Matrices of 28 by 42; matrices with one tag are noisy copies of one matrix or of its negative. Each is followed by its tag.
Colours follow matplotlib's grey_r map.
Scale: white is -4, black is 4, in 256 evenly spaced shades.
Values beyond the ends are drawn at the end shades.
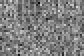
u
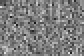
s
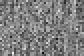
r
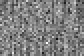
r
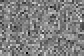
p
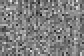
u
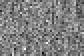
r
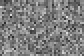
s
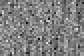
r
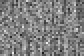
r
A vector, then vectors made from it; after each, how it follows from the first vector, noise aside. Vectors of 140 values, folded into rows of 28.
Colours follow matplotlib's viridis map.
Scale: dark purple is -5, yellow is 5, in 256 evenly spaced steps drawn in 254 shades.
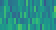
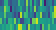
scaled up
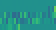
partly zeroed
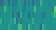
partly zeroed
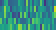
scaled up
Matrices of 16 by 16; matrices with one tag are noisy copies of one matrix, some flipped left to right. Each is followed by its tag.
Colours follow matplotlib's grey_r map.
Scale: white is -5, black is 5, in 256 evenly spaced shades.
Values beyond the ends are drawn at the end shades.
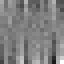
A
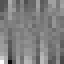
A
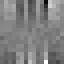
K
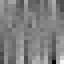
A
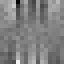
K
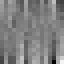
A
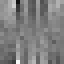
K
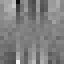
K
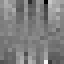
K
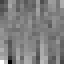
A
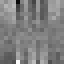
K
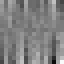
A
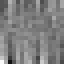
A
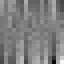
A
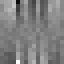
K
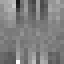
K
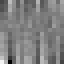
A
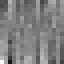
A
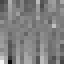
A
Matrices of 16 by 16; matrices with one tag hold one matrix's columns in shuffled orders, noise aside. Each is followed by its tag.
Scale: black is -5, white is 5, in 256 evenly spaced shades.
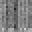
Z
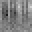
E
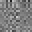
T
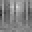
E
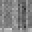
Z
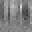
E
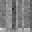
Z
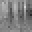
E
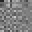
T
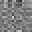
T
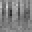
E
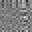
T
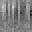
E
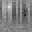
E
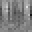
E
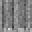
Z
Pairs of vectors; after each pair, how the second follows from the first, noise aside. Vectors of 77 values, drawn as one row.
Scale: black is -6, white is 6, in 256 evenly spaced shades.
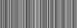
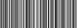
scaled up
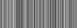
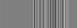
partly zeroed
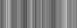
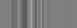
partly zeroed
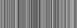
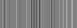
partly zeroed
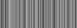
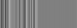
partly zeroed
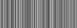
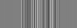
partly zeroed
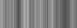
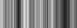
scaled up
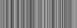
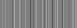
partly zeroed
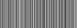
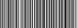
scaled up
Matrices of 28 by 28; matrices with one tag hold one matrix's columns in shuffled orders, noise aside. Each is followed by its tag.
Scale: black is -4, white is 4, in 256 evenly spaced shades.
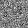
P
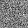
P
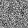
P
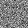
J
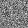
P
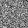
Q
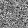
P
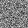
J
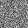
Q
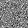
J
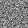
J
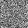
Q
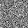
Q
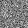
Q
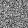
Q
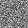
J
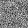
P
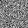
Q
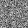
Q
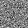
J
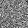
Q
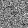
P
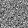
J
